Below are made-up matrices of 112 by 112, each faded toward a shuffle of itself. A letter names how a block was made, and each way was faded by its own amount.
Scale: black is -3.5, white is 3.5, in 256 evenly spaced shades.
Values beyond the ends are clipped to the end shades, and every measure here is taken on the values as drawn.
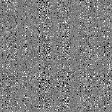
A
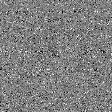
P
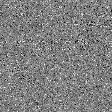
P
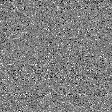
P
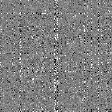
A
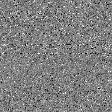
P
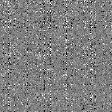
A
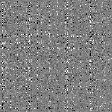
A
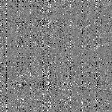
A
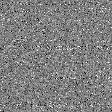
P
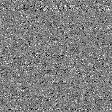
P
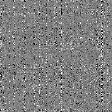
A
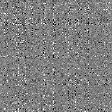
A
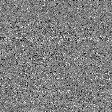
P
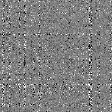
A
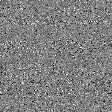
P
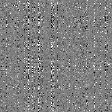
A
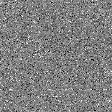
P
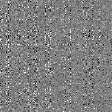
A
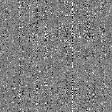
A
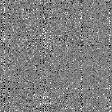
A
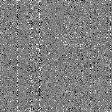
A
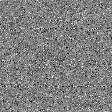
P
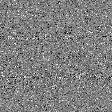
P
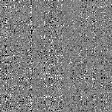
A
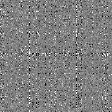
A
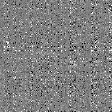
A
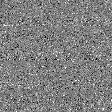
P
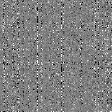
A
